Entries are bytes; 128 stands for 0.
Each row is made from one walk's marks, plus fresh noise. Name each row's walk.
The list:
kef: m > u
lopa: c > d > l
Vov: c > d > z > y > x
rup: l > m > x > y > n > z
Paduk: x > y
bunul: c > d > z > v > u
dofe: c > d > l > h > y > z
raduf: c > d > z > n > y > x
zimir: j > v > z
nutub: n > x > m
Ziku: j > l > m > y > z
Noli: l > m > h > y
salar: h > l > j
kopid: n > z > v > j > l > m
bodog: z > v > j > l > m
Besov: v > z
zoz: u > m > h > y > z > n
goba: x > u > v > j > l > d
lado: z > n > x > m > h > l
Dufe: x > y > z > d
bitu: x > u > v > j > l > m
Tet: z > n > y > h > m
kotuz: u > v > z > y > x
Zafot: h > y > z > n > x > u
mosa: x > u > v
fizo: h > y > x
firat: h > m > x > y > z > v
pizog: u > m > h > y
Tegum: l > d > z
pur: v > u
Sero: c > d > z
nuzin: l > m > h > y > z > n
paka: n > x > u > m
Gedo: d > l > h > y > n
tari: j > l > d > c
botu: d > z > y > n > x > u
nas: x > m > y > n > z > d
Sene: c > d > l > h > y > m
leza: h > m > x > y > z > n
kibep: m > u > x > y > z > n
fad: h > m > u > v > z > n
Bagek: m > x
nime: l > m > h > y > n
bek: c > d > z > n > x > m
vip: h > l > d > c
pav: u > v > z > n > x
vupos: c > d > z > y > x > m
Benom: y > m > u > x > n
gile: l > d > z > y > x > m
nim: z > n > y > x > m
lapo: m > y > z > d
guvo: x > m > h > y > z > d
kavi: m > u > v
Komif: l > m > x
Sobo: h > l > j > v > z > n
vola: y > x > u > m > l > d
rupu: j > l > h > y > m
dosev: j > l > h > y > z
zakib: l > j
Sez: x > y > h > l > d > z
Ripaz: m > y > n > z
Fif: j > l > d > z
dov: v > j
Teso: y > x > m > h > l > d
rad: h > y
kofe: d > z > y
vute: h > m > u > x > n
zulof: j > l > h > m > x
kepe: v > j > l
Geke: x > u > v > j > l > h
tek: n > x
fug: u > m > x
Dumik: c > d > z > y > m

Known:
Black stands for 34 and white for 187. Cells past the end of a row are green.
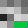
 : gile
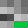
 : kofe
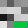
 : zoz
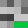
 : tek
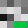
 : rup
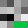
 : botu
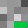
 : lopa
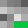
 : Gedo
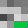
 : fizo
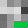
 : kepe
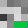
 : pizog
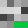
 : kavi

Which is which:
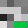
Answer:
Tet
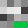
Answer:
kopid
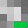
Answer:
salar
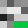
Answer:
firat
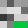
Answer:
vute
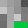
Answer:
tari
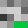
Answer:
Bagek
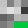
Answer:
goba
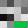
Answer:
nim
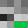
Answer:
vupos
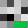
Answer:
pav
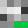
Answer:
bodog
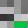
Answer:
Dufe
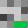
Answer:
kef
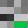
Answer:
bek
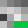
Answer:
Teso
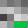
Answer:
Sez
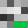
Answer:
fad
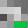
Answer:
dosev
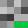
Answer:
bunul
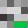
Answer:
fug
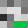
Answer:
lado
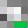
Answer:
zulof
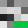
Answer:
Benom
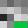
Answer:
guvo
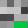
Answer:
Besov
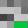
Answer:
Paduk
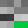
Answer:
Vov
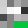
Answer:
bitu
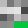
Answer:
Sobo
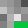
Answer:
vip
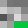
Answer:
rad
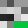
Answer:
Zafot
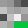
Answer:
Sene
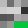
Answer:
zimir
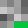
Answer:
Tegum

